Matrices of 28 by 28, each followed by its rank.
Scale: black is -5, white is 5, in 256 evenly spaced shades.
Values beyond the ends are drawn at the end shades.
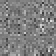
five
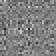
five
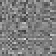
five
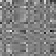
three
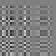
one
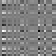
one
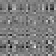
three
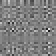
three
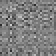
five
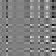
one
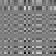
one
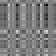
one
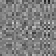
three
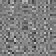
five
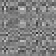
three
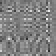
three
